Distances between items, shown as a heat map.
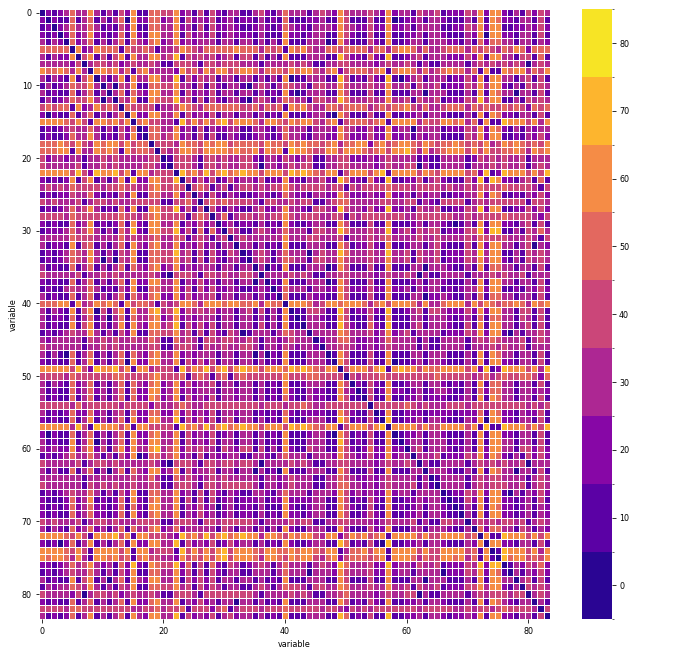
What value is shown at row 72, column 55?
50
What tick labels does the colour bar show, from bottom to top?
0, 10, 20, 30, 40, 50, 60, 70, 80
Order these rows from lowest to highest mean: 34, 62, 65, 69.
69, 62, 65, 34
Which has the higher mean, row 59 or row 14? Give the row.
59
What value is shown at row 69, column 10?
20
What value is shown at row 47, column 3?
10
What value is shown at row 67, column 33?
20
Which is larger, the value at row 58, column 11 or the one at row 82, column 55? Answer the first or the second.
the second
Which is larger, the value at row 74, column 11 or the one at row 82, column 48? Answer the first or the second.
the first
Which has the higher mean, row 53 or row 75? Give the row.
75
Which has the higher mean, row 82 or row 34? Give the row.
82
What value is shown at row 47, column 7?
30
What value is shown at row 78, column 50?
40
